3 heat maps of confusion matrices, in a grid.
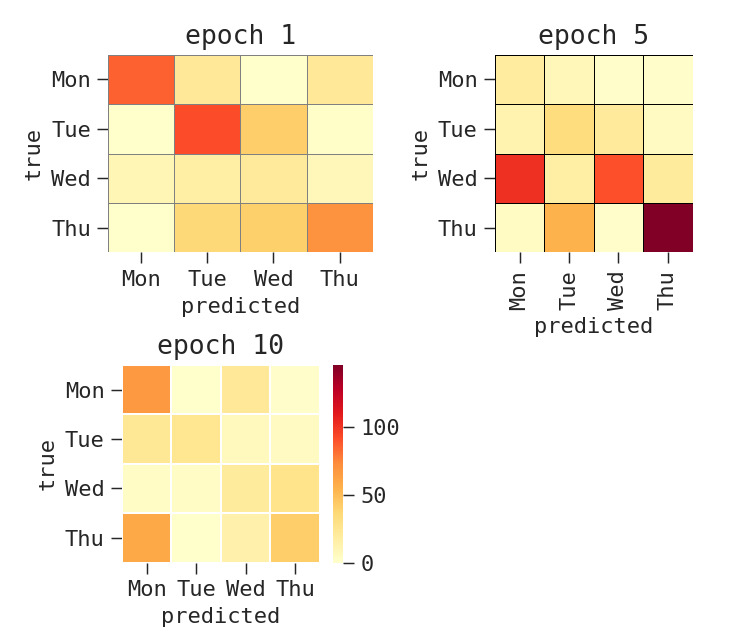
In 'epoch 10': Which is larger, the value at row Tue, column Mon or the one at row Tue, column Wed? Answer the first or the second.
the first
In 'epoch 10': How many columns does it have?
4
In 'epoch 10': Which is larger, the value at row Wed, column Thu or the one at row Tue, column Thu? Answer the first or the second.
the first
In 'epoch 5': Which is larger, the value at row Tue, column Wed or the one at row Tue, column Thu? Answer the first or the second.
the first
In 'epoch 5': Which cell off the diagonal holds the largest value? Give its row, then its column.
Wed, Mon
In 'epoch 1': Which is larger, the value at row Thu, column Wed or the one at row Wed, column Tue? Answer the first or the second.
the first
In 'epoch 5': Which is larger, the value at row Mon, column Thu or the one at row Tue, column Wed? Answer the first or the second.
the second
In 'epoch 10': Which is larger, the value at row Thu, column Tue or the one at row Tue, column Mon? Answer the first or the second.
the second
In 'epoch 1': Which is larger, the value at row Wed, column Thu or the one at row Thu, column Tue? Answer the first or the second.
the second
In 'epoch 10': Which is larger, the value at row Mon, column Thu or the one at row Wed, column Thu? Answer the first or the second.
the second
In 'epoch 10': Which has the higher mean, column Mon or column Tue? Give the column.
Mon
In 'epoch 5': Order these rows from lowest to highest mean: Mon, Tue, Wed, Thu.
Mon, Tue, Thu, Wed
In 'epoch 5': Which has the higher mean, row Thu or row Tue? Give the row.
Thu
